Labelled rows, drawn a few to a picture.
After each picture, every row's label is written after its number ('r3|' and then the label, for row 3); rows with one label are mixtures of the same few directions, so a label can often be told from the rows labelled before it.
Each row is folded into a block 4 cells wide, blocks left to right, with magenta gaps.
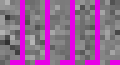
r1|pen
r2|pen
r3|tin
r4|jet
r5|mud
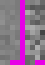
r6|pen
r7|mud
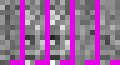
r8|jet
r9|pen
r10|pen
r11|mud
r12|pen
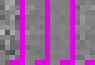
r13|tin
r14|tin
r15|pen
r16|jet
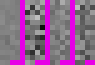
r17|pen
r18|jet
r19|mud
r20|jet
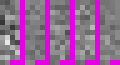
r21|pen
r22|jet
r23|mud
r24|jet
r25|pen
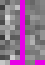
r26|jet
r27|pen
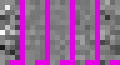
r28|tin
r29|tin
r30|mud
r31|pen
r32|pen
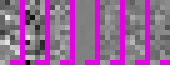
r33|pen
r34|pen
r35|jet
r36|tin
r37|jet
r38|pen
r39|jet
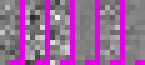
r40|tin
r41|jet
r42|pen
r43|jet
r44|jet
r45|tin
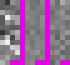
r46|pen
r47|tin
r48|mud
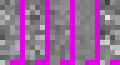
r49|pen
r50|jet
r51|mud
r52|pen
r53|pen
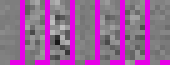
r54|tin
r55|tin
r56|pen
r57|jet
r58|pen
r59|jet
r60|jet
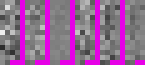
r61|tin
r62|jet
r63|jet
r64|tin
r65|jet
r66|jet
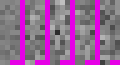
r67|jet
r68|jet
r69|tin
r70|mud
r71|pen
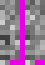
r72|pen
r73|pen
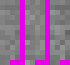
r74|mud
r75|pen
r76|mud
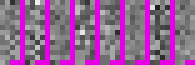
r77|mud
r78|mud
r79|pen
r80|tin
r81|mud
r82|jet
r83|jet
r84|tin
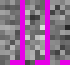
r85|mud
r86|jet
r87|jet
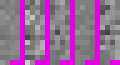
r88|pen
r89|pen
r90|tin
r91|tin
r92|tin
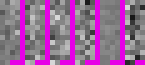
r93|mud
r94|jet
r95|pen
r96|mud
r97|mud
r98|jet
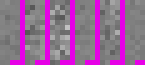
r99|pen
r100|tin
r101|jet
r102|tin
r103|mud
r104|mud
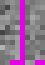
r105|tin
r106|jet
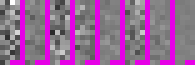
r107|mud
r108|pen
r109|tin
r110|tin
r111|pen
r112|mud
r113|pen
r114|pen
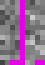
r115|pen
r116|pen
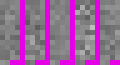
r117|jet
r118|pen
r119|pen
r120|jet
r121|mud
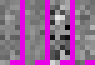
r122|jet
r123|mud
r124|jet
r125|jet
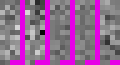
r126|jet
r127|mud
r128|jet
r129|jet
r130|pen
